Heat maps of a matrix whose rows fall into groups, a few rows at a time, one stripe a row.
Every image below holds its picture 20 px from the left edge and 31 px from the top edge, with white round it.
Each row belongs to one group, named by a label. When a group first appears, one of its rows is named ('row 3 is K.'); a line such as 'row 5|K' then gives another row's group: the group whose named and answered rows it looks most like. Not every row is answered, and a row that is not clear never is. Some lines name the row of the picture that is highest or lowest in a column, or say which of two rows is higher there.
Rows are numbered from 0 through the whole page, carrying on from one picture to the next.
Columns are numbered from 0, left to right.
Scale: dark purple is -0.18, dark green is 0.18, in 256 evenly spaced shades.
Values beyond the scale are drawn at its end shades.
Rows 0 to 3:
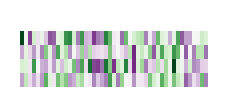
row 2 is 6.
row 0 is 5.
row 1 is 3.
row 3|3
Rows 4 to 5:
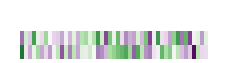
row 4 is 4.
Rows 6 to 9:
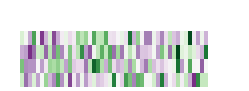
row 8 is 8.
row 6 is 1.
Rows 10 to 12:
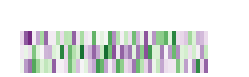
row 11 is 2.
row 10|8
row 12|4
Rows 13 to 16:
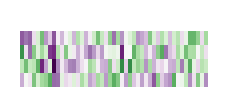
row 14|5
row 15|1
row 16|4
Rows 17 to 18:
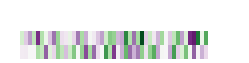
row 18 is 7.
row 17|5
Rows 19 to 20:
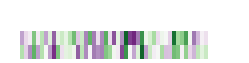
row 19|7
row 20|5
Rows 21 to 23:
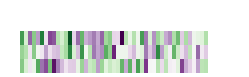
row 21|5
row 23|1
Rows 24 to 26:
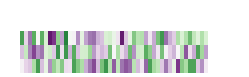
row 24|5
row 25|3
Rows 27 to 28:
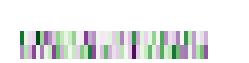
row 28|3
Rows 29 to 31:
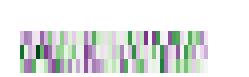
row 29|8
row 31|5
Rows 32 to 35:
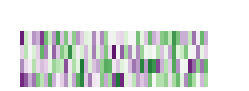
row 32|3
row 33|7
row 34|2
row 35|8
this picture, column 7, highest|35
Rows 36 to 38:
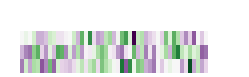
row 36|6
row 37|8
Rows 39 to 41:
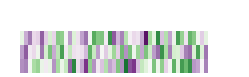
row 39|8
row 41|7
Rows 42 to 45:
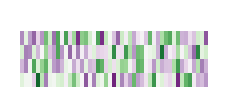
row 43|5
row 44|4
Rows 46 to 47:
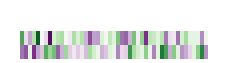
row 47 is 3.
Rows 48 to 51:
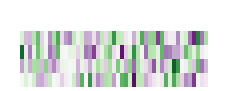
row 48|2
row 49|5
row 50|4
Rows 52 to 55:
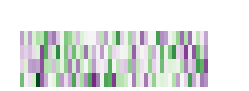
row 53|3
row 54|3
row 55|6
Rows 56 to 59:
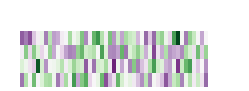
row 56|8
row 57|1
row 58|7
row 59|4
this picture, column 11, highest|59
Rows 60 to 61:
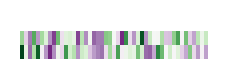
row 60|5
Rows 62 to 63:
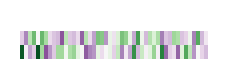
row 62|4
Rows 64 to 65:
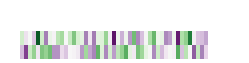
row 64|7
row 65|4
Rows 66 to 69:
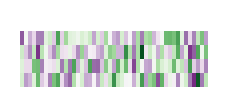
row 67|5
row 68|6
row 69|2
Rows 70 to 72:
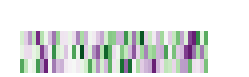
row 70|5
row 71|2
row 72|1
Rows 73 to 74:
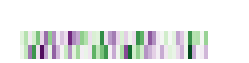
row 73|1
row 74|1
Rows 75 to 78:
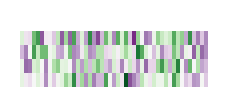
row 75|6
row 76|4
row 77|8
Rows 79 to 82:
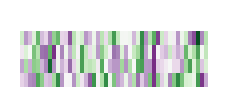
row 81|1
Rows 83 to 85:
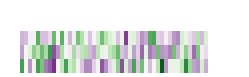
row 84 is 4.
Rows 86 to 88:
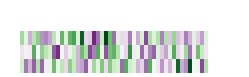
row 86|2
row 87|4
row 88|8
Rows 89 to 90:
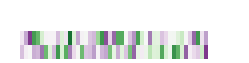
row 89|4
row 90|3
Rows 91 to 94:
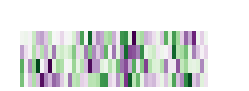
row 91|6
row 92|7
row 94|1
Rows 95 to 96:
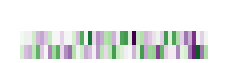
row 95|6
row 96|2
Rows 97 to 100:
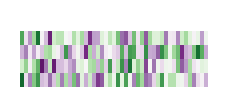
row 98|3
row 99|1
